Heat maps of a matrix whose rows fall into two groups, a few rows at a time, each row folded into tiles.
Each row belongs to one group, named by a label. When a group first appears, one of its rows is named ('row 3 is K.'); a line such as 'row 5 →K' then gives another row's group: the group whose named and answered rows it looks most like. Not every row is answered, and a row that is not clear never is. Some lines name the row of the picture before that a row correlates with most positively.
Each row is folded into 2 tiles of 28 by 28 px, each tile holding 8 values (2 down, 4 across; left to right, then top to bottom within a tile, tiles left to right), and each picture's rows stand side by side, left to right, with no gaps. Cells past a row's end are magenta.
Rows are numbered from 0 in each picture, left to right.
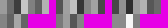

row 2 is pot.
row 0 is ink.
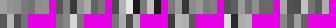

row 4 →pot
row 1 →pot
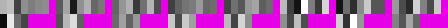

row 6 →pot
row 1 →pot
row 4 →pot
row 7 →ink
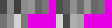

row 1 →pot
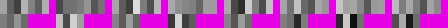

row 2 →ink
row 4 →ink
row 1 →pot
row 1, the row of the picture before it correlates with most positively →1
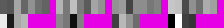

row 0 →pot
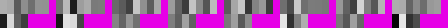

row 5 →pot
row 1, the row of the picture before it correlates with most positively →2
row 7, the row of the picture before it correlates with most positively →3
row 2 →ink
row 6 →ink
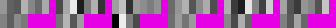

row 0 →ink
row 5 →ink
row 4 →ink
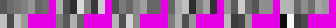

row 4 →pot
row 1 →ink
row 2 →pot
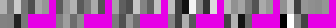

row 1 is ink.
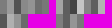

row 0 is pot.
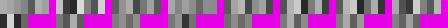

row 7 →ink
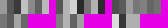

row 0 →ink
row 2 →pot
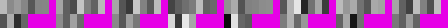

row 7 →ink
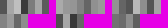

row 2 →ink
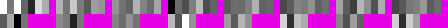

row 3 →pot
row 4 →pot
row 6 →ink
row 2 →ink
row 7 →pot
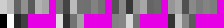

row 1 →pot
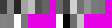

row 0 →pot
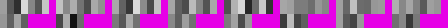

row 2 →ink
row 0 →ink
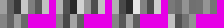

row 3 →pot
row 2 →ink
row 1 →ink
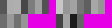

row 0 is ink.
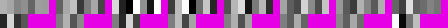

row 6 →ink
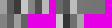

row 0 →ink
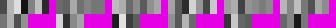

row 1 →pot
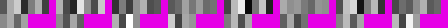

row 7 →pot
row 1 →ink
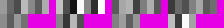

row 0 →ink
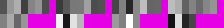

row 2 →pot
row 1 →pot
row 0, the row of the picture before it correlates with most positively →2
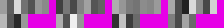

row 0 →pot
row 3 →ink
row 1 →pot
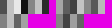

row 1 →ink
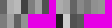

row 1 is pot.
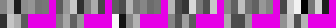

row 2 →pot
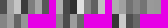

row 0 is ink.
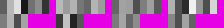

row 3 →ink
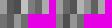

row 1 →ink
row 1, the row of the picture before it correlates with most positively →3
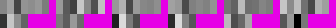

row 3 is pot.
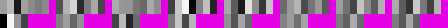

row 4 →ink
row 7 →ink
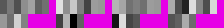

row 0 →pot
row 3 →ink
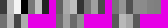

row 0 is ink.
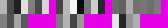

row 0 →ink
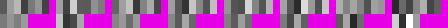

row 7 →pot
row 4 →ink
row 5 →ink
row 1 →pot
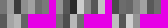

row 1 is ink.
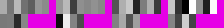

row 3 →ink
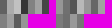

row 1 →ink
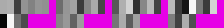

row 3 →ink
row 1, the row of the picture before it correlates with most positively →0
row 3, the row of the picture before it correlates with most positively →1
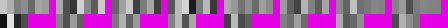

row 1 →ink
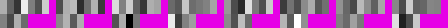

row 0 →ink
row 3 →pot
